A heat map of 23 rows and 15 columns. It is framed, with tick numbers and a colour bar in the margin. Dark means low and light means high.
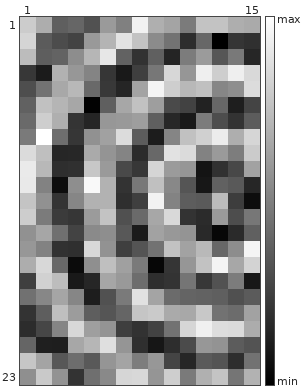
Rings: centred on the middle right. Slope: none. Ninth with the lowest average: middle right. Odd rows or columns: none. Average level on the scale: 50%.
